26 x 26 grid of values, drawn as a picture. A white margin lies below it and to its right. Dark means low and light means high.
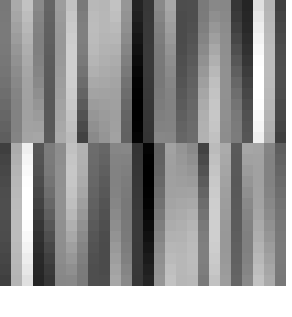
Ninth with the lowest average: centre. Grain: streaks running down. Stripes: upright, repeating 6 times. Symmetry: a half turn. Average level on the scale: 50%.
